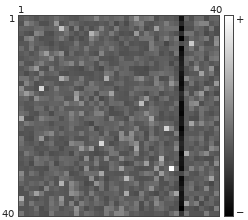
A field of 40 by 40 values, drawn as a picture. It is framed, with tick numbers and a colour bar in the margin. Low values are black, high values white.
Histogram: heavy tails on both sides. Odd lines: column 33. Mirror symmetry: none. Average level on the scale: 40%. Slope: none.
